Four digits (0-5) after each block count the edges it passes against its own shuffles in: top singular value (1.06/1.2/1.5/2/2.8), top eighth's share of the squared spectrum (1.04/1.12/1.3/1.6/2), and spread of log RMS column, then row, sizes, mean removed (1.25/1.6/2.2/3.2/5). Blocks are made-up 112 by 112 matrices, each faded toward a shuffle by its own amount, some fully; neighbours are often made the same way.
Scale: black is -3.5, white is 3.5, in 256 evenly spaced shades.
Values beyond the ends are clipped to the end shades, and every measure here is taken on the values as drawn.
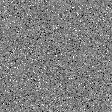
0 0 0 0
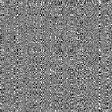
5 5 4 3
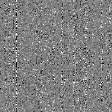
3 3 3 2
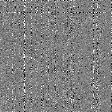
3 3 4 2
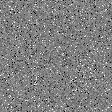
0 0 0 0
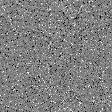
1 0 1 0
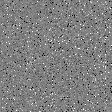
1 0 1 0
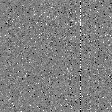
3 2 2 0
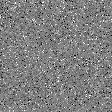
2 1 0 0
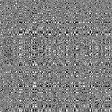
5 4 3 4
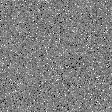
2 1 0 0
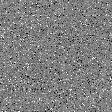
3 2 0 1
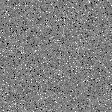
1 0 0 0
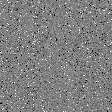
0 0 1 0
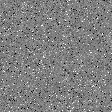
0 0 0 0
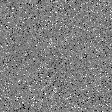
0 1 1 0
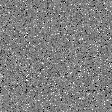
1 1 1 0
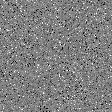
0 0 0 0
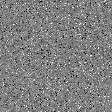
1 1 1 0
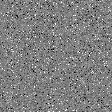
1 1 1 1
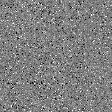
1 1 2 1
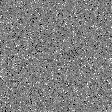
1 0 0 0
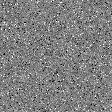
2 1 0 0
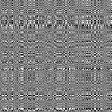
5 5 4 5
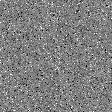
1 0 0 0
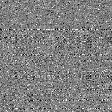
3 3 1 3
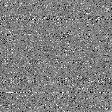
3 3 0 3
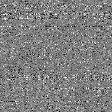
3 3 0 3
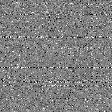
3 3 0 3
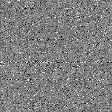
3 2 0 2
